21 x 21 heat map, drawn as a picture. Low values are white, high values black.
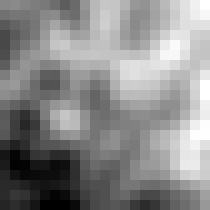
Lone odd cells: none. Stripes: none. Grain: blotchy. Mirror symmetry: none. Slope: up to the bottom left.
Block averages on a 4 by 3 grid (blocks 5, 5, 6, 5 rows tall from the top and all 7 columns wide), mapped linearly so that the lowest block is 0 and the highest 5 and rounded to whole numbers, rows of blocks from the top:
2 1 0 | 2 1 0 | 3 2 0 | 5 3 2
